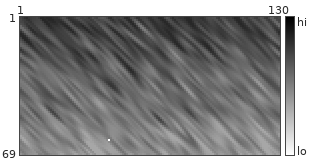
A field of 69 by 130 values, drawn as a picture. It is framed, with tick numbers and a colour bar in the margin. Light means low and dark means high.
No row or column stands out. Overall the values sit about 60% of the way up the scale. There is an overall slope up to the top. One lone cell stands out, far lower than its neighbours. The grain runs diagonally down to the right.
